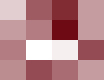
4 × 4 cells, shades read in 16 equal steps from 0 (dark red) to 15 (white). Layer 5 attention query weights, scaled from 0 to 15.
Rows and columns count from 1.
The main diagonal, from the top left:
12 7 14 9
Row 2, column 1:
9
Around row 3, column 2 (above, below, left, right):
7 4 7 14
